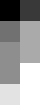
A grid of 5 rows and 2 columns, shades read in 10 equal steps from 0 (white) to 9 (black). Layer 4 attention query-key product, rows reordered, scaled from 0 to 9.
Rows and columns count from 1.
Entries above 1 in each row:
2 2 2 1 0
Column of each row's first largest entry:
1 1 1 1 1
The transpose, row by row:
9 5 4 4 1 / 7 3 3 0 0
